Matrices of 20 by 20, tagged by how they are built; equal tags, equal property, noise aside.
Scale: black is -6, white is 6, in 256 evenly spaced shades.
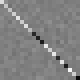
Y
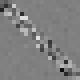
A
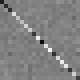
Y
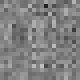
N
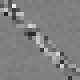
A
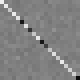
Y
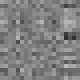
N
